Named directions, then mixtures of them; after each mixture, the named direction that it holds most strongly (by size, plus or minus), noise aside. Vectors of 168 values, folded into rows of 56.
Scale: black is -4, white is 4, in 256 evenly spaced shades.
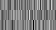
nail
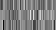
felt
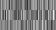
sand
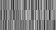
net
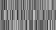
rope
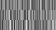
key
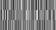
net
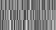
key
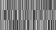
rope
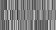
rope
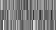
felt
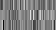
felt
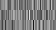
nail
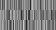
key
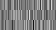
nail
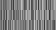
net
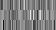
felt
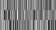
rope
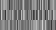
sand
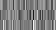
felt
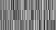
net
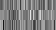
felt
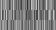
net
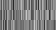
net
